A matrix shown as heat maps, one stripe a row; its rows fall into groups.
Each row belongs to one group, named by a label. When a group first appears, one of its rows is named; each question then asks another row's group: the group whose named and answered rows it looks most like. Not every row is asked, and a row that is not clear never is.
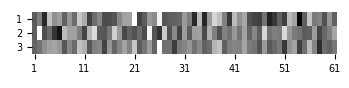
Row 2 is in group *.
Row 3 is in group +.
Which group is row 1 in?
+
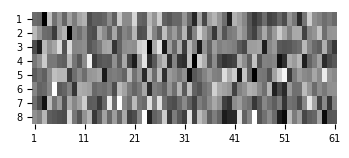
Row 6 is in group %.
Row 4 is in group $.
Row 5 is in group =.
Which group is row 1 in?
+
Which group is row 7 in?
+
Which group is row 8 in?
$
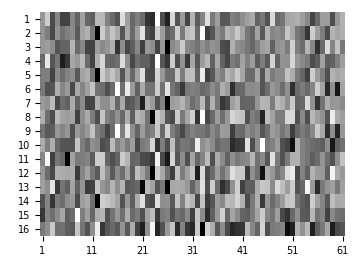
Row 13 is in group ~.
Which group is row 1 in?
*
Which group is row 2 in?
=
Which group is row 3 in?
~
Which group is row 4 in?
*
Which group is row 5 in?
=
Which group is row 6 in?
+
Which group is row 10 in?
$
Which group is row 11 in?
*
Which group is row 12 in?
=
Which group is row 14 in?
=
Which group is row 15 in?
%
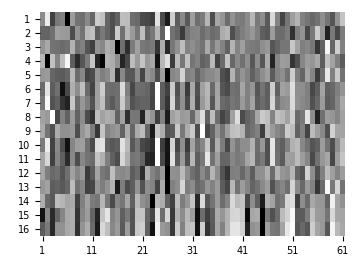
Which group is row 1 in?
*
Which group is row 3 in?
~
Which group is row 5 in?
~
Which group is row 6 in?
*
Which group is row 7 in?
*
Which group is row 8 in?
~
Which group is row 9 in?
=
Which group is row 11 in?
*
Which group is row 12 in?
~
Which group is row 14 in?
=
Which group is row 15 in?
=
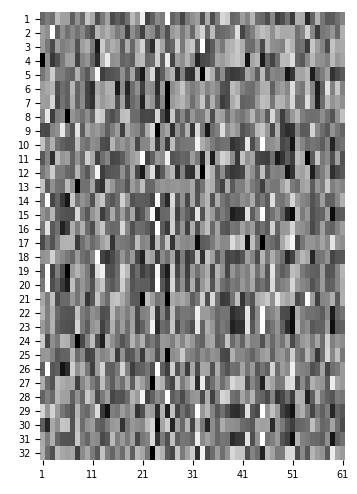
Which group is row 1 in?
+
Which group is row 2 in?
~
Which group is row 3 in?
=
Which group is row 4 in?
=
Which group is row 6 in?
~
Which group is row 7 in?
~
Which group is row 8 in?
*
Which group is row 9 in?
%
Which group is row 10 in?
$
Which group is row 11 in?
+
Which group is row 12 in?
$
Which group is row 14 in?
*
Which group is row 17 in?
=
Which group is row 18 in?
$
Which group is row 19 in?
*
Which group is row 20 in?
*
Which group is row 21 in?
~
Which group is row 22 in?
$
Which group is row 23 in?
$
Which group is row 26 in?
*
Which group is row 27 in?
=
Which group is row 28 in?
+
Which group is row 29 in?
$
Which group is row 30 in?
%
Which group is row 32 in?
=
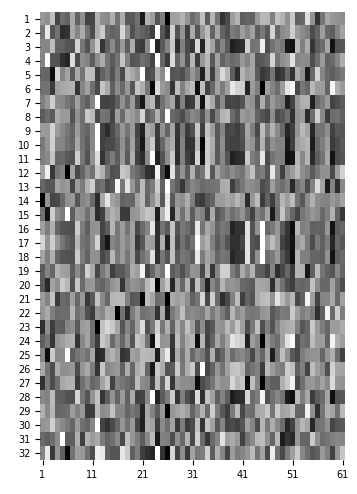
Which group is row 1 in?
~
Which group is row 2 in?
*
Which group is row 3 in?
$
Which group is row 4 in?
*
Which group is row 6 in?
=
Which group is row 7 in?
$
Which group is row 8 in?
+
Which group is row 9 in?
$
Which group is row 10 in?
$
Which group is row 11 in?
$
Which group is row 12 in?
*
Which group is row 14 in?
=
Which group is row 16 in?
$
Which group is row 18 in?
$
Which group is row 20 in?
%
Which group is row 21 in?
~
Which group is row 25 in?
%
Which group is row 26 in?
=
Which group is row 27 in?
=
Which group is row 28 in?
$
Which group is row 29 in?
~
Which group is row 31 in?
%
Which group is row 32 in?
*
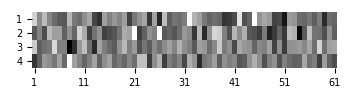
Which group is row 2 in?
+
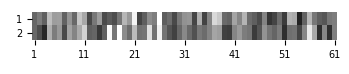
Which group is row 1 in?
+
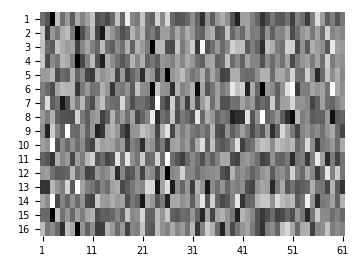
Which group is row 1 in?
+
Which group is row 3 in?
=
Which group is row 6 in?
=
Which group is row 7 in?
*
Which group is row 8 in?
$
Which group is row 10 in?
~
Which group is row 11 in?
+
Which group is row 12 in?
~
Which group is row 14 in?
~
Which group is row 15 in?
+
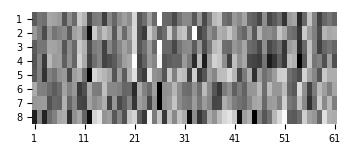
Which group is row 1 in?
+
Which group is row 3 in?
+
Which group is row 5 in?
=
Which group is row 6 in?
~
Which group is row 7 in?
~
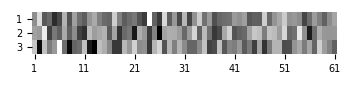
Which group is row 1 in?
*
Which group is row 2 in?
~
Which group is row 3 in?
%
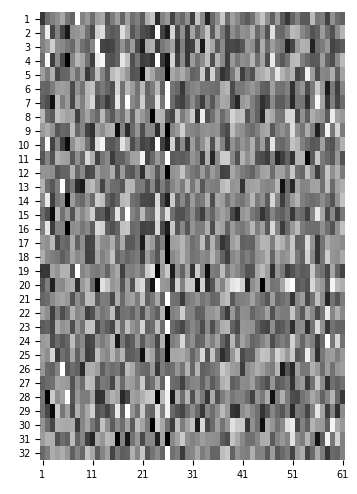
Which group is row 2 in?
*
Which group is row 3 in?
$
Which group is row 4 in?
*
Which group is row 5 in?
~
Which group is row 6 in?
+
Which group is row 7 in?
+
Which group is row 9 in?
~
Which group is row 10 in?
*
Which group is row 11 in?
+
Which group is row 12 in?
~
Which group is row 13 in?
%
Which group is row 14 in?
*
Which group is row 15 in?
+
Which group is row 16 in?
*
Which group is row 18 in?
~
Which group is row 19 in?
%
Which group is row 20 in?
=
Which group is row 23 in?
+
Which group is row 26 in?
%
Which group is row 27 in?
+
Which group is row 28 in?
%
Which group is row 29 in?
+
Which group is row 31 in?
~
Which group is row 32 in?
+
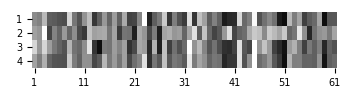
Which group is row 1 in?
$
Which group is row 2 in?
~
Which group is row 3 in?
$
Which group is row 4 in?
$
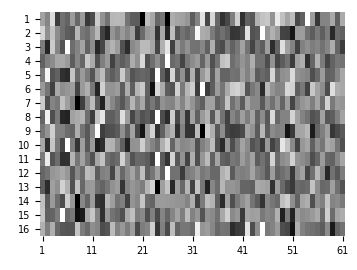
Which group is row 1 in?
~
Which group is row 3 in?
%
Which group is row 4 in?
+
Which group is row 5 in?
*
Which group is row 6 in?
=
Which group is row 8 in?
*
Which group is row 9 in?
$
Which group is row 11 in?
*
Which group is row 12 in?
+
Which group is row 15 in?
%
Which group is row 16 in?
$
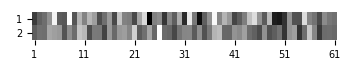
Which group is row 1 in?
%
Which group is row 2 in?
+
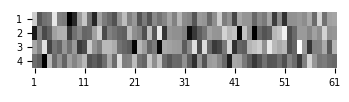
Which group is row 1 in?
%
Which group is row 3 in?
~
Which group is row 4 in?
+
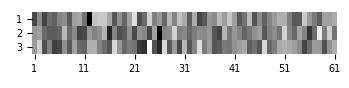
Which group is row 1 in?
=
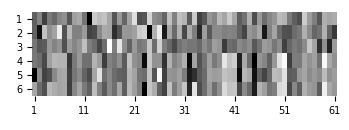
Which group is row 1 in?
=
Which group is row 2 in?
%
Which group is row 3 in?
+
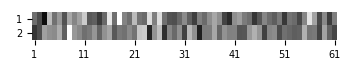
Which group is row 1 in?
+
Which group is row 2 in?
%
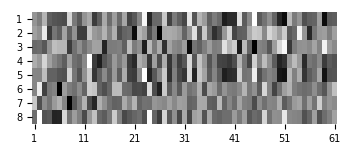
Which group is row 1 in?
$
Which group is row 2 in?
~
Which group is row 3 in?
=
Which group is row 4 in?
$
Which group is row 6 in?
*
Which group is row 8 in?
*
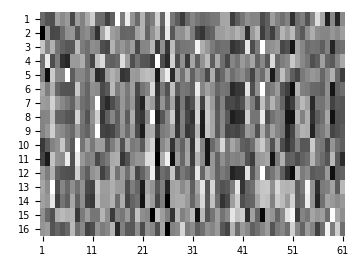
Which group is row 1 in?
+
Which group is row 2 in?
=
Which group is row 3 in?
$
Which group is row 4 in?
*
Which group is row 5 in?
%
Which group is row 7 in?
$
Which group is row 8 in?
$
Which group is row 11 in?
%
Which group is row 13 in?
~
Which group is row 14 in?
~
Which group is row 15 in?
=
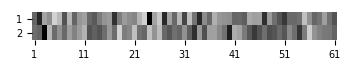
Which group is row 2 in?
+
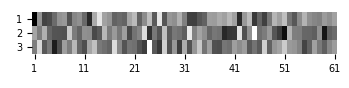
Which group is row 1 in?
=
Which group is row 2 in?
$
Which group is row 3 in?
*
